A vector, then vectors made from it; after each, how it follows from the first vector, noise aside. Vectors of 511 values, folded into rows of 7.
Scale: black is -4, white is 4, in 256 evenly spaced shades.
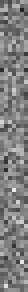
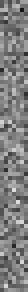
copied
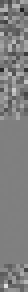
partly zeroed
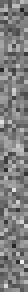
copied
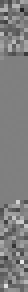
partly zeroed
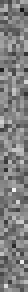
copied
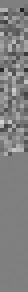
partly zeroed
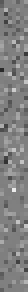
partly zeroed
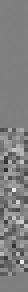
partly zeroed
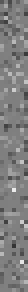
partly zeroed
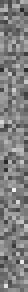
copied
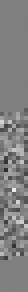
partly zeroed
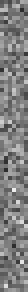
copied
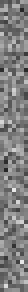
copied
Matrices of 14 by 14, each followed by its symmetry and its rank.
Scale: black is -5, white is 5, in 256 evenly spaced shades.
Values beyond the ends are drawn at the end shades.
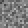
symmetric, full rank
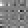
neither, rank two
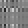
neither, rank one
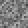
symmetric, full rank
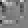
antisymmetric, rank two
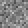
symmetric, full rank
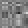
neither, rank two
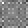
symmetric, rank three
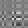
neither, rank one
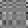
neither, rank one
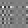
neither, rank one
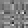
antisymmetric, rank two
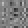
neither, rank two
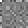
symmetric, rank three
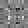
antisymmetric, rank two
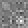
symmetric, rank three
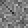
symmetric, full rank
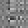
neither, rank two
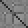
symmetric, full rank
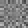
antisymmetric, rank two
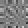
antisymmetric, rank two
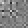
symmetric, rank three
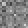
symmetric, rank three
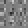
neither, rank two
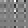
neither, rank one
